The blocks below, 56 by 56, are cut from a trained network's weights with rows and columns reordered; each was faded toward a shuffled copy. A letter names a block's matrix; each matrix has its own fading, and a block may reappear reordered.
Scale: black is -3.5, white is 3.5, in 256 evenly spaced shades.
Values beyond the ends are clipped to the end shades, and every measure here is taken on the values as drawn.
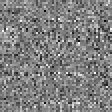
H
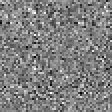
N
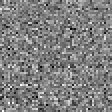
H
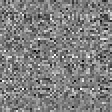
H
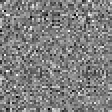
H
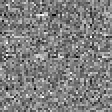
N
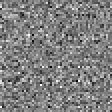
H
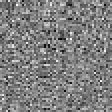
H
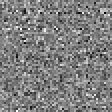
N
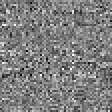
H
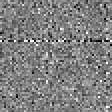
N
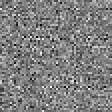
H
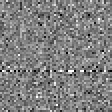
N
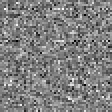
N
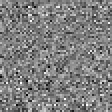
H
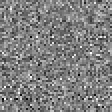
N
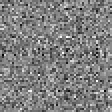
N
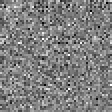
N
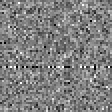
N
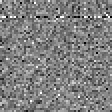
N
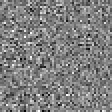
H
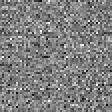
H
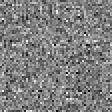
N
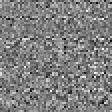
H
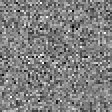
N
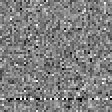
N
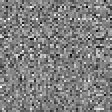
H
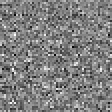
N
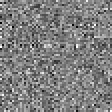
H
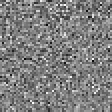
H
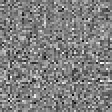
H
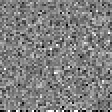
N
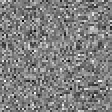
H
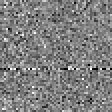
N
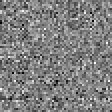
N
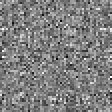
H
